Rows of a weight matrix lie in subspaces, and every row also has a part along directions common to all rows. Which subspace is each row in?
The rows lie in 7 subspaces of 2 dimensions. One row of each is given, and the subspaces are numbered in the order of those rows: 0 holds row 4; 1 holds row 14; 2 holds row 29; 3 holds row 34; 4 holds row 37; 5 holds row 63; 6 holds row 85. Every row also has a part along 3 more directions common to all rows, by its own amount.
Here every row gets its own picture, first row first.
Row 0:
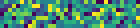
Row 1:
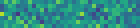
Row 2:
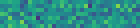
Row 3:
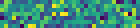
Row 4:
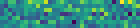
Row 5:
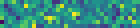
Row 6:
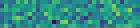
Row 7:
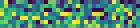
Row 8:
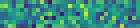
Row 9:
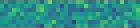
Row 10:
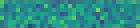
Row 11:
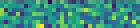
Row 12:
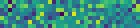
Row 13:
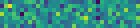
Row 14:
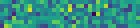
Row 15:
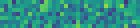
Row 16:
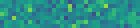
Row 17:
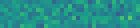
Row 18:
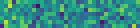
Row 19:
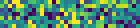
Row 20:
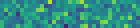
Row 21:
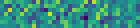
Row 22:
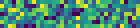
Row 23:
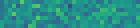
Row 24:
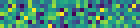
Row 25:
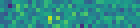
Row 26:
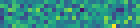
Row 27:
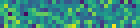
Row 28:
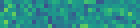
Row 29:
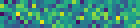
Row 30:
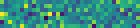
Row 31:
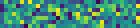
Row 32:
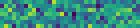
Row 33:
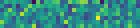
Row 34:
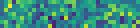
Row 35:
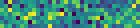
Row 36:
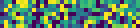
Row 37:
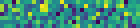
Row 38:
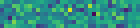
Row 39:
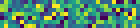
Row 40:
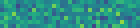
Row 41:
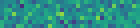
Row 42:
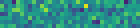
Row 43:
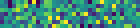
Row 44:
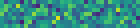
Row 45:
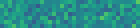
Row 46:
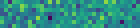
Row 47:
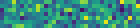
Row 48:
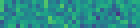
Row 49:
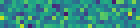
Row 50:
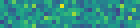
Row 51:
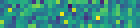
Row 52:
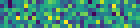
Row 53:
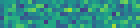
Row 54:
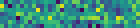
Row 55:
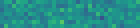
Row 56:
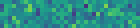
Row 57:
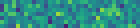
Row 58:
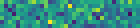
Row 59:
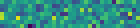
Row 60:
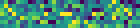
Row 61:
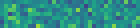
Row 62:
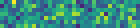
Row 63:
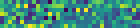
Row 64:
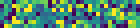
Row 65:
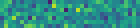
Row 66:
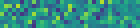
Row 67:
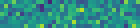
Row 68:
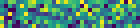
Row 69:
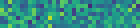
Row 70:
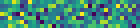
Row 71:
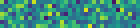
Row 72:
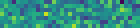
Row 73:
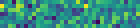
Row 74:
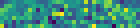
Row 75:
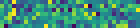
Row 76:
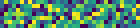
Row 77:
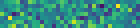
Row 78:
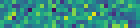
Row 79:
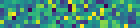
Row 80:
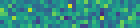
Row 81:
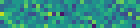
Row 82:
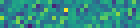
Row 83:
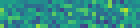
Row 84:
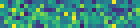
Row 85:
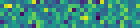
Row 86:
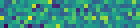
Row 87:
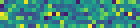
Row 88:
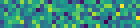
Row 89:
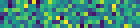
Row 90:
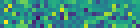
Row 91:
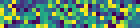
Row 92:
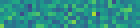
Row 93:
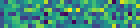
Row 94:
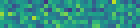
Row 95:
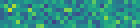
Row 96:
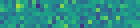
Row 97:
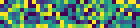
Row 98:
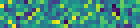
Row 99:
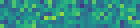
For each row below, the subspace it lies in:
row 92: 1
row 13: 6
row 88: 6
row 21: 6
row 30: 5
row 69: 2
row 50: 4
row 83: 1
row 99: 4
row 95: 0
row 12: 2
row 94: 0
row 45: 3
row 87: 5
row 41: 2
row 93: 0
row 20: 6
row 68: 0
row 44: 6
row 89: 3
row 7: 0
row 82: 5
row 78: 1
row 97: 5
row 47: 0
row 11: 3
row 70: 2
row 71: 5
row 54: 2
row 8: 4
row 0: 6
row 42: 4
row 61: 0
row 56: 1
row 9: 4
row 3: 5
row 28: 3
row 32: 2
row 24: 2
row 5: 4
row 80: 1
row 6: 3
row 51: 6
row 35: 2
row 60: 0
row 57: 4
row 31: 6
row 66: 6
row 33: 6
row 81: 5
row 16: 1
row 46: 2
